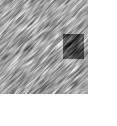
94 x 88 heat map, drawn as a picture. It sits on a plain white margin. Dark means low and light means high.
Average level on the scale: 60%. Grain: diagonal, up to the right. Ninth with the lowest average: middle right. Odd patch: lower, in the middle right.
